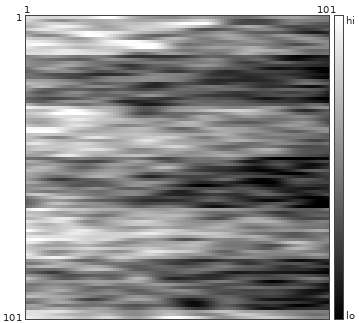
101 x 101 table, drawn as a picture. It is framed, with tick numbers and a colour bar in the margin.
Stripes running across repeat 3 times from top to bottom. Neither half mirrors the other. The field climbs toward the left.
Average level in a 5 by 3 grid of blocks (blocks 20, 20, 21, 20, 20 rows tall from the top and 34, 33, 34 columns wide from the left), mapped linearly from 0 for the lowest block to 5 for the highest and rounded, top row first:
531 | 421 | 420 | 542 | 320
